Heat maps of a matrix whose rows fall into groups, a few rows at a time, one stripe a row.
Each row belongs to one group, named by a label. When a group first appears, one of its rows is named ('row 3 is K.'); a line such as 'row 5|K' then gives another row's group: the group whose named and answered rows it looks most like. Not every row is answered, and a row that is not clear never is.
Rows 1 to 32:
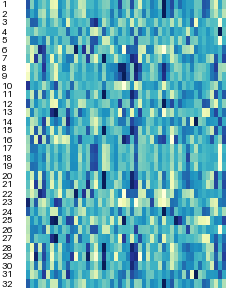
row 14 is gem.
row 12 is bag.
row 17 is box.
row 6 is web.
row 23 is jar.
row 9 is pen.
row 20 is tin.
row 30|tin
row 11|tin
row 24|bag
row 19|box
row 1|bag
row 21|tin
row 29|tin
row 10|jar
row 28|tin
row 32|bag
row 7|tin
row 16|pen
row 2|bag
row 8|pen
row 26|box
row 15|tin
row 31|gem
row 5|box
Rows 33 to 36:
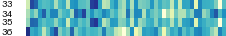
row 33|box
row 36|jar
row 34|web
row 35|box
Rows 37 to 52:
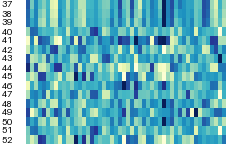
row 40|box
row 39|bag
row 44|jar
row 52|web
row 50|bag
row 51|box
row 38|bag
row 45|web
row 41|pen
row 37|bag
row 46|pen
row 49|gem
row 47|box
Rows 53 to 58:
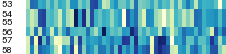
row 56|tin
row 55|web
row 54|web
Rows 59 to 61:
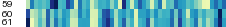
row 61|gem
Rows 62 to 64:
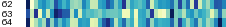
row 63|jar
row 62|gem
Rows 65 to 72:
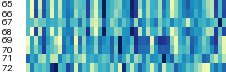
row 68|tin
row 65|tin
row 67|gem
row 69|pen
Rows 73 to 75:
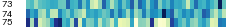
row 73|gem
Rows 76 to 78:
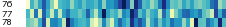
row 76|pen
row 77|tin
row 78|gem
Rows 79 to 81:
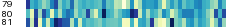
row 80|tin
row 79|jar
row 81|jar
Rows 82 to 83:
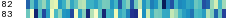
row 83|tin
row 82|bag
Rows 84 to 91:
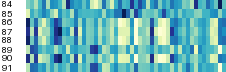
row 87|jar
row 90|jar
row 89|box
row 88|jar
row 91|box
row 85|pen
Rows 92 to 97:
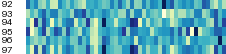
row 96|gem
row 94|tin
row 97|tin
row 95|gem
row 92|bag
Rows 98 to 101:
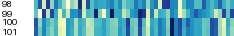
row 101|bag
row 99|tin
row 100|bag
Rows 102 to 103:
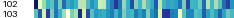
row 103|pen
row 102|gem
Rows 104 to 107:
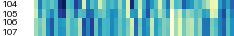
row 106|web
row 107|web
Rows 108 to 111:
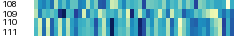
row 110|tin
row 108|box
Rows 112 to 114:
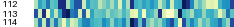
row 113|jar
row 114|pen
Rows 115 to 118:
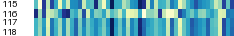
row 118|tin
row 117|tin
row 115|tin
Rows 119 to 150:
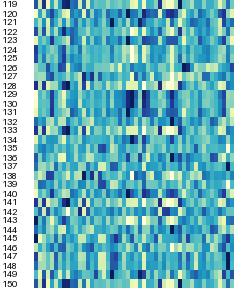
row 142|pen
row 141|jar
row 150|jar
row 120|pen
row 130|pen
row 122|jar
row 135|box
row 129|pen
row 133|jar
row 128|jar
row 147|gem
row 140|pen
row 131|pen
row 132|bag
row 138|web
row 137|gem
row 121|tin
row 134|pen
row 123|pen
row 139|box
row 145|gem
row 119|jar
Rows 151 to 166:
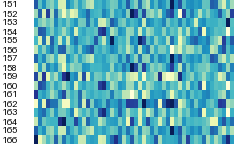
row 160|box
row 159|jar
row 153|gem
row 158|pen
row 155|tin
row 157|bag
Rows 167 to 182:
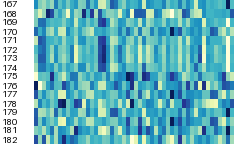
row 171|box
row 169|box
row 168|web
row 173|box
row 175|pen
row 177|bag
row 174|box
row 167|gem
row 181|gem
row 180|bag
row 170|bag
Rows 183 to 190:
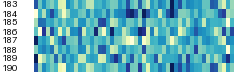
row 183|bag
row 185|box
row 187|jar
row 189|gem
